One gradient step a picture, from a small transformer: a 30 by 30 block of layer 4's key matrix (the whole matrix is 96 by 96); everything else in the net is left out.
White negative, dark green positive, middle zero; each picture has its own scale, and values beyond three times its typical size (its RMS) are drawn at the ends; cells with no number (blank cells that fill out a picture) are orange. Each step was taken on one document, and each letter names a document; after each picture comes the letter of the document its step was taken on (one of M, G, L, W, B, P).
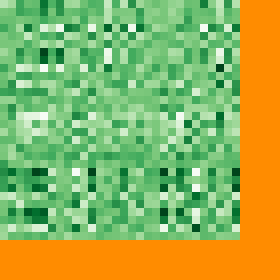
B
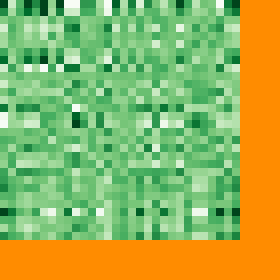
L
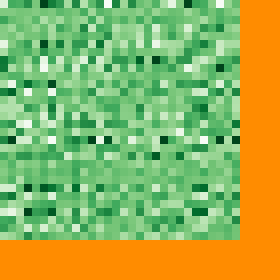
L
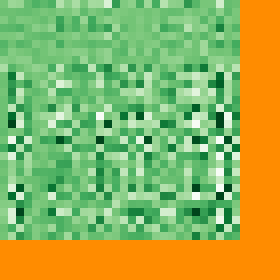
B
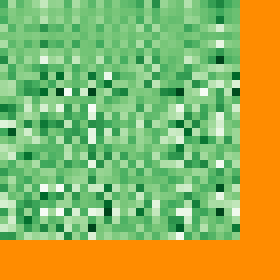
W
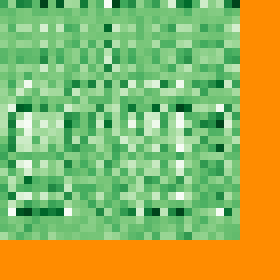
L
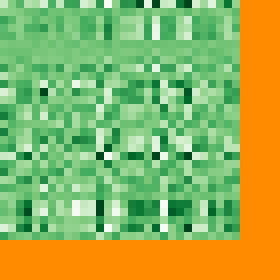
L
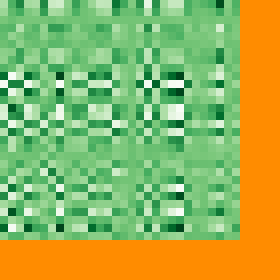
W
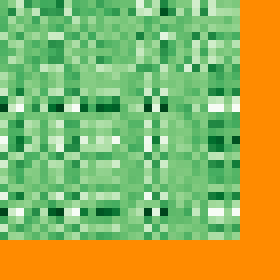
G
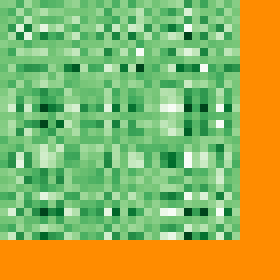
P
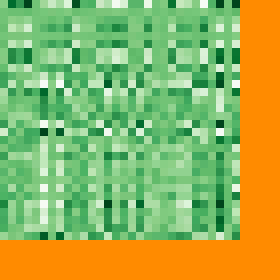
W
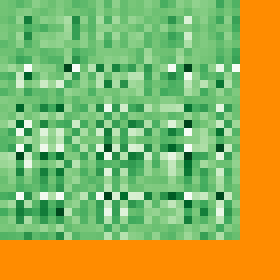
P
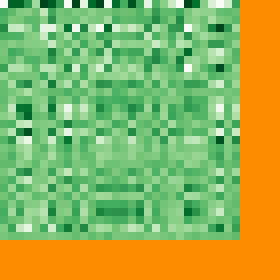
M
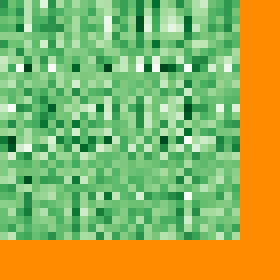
P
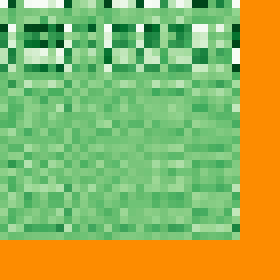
M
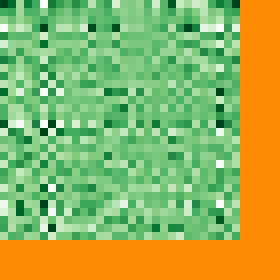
W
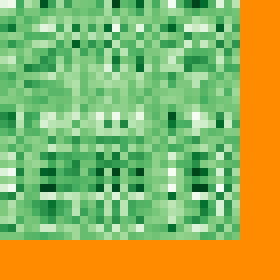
B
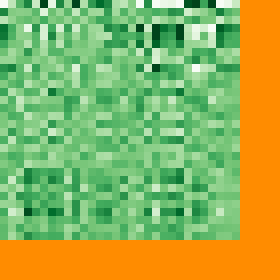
M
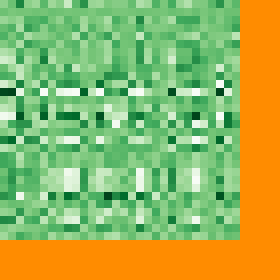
B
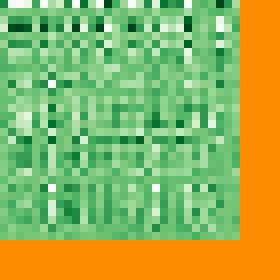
W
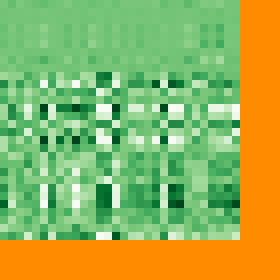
W
